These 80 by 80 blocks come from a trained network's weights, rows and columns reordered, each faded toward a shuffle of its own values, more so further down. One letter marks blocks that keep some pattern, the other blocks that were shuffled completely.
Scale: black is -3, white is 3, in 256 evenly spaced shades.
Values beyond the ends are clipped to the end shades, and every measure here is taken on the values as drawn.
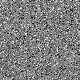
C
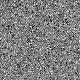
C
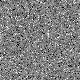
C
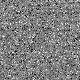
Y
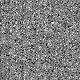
Y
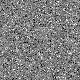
C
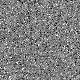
C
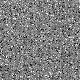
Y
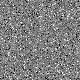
C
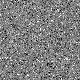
C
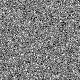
C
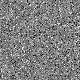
C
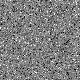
C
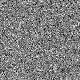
Y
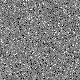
C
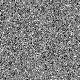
Y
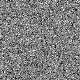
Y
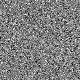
C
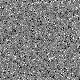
C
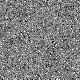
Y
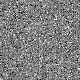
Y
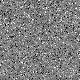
C
